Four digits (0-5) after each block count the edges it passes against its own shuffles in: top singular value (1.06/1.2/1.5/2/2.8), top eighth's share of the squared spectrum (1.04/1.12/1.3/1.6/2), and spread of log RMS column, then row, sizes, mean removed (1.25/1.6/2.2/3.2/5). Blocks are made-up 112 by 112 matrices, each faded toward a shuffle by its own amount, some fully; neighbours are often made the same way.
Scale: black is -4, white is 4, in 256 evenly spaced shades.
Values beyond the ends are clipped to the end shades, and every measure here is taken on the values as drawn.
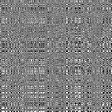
5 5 4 4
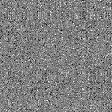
4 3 1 1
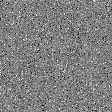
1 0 0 0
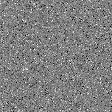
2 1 0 0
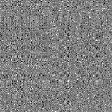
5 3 2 2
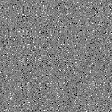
4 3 2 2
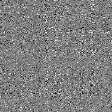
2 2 3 3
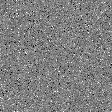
0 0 0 0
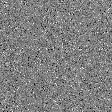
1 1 0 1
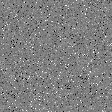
2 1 0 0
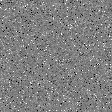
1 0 0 0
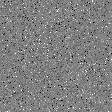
0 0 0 0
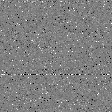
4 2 0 1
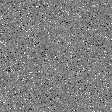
0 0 0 0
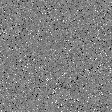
0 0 0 0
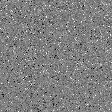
0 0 0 0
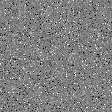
3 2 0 1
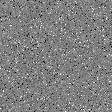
2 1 0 0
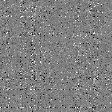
2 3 3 2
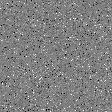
0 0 0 0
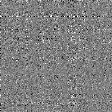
2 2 3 3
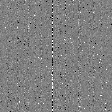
4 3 2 0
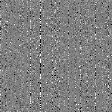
3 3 3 0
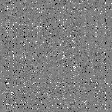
3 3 2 2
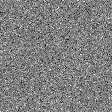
2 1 0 0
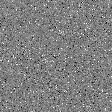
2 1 0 0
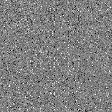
4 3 2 1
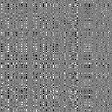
5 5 4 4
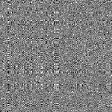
5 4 3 3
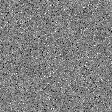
2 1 0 0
